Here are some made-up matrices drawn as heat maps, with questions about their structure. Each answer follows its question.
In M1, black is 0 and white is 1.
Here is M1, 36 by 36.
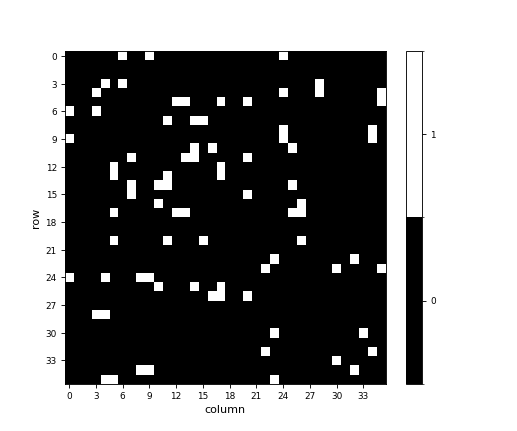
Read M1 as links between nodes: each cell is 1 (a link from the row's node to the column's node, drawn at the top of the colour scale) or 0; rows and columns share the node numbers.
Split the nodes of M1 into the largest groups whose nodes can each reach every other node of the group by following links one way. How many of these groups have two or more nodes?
1
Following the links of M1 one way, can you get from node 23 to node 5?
yes
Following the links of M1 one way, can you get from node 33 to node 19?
no
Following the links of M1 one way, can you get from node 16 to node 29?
no
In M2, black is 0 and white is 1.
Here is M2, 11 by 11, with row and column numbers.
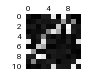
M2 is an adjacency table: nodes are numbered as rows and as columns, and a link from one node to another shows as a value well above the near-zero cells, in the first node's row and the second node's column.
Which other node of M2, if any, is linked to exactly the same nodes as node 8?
node 6
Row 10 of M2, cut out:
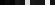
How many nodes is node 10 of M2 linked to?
2
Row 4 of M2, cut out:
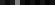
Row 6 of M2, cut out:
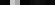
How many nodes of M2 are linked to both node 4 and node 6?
1
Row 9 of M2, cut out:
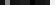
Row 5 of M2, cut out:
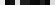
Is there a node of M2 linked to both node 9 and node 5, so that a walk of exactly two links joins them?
yes
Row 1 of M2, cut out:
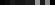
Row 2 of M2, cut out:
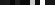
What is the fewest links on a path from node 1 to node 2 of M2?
6
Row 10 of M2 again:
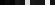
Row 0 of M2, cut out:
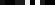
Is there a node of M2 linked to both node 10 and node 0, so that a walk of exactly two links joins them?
yes
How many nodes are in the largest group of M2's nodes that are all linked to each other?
2
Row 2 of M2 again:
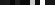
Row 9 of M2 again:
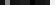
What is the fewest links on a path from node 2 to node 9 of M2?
5
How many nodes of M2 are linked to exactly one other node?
1
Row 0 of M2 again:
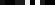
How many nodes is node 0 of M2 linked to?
2
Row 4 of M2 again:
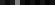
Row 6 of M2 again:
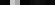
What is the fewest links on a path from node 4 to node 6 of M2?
2
